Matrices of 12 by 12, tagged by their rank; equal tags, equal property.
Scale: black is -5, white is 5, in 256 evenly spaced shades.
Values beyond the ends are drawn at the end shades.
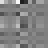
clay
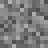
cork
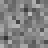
cork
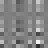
clay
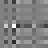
clay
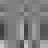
clay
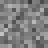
cork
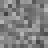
cork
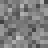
cork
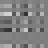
clay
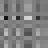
clay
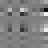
clay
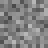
cork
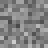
cork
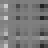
clay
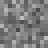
cork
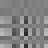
clay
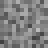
cork
